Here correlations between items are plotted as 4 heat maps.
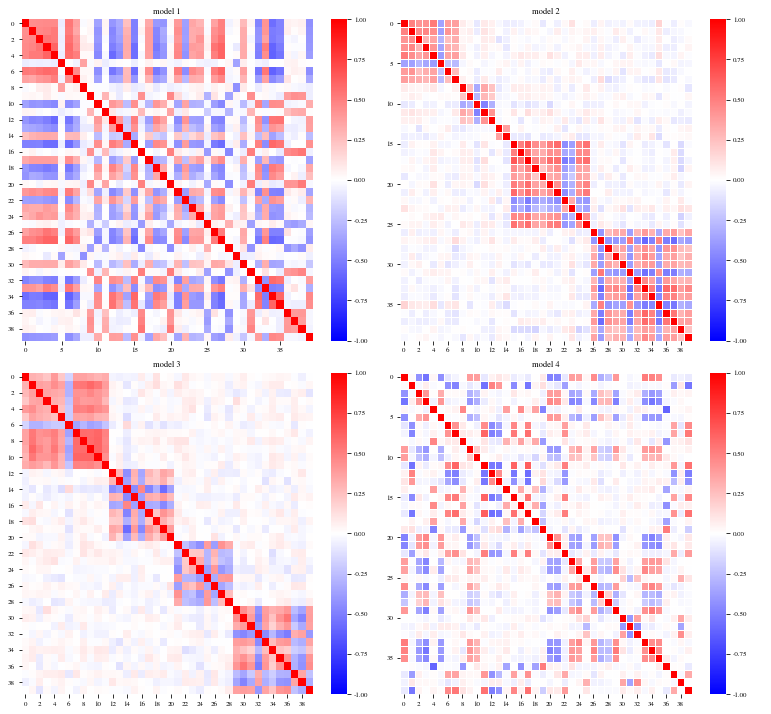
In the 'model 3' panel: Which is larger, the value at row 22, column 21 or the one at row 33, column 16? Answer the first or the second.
the second
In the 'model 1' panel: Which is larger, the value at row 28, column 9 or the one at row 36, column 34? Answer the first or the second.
the second
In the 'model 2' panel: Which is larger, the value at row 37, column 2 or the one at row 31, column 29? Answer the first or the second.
the first
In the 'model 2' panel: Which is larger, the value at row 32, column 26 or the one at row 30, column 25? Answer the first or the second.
the first
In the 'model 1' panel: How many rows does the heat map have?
40
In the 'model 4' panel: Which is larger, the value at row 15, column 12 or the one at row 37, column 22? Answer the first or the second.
the second
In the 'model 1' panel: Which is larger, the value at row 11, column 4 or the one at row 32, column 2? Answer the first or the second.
the first
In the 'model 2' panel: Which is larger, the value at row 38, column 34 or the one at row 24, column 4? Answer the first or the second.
the first
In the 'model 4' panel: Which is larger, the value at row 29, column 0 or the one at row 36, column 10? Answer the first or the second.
the first
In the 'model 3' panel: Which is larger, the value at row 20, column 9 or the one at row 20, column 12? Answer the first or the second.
the second
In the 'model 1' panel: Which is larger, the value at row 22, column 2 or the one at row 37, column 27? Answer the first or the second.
the second
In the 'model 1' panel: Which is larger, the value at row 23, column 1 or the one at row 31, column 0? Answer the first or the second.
the first
